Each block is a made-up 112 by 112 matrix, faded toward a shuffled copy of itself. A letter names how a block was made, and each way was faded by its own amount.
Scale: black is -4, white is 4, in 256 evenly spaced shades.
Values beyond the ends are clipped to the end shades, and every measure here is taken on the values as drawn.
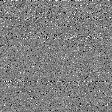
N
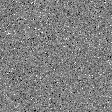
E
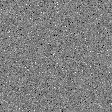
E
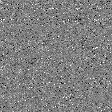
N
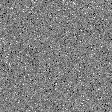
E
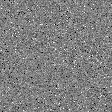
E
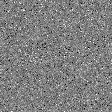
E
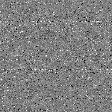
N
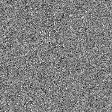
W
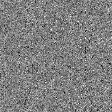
W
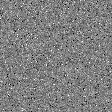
E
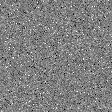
E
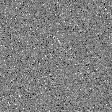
E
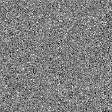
W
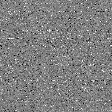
N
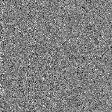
W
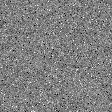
E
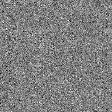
W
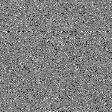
N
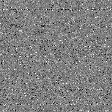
N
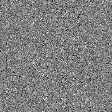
W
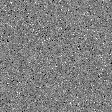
E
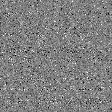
N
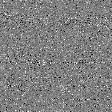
N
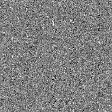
W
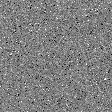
E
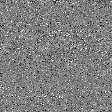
N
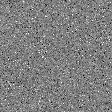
E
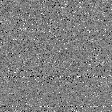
N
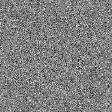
W
